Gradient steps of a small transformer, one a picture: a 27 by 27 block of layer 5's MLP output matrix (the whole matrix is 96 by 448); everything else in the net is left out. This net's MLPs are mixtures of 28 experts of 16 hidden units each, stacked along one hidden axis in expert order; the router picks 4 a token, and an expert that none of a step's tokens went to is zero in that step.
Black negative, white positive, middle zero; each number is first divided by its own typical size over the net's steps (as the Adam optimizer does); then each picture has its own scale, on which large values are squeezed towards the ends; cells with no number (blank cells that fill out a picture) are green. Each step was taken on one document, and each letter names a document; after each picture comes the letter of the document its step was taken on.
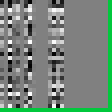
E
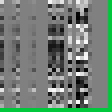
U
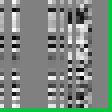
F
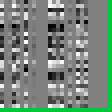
U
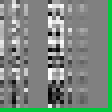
U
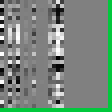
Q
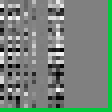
Q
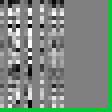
E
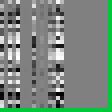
Q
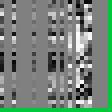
F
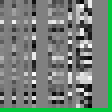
F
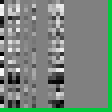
Q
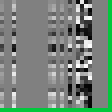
F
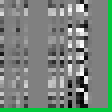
U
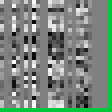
U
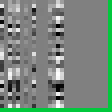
Q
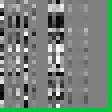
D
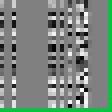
F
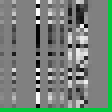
F
